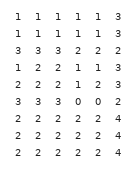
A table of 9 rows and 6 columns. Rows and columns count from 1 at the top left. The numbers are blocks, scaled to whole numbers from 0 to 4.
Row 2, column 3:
1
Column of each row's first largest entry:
6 6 1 6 6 1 6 6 6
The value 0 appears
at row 6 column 4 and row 6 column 5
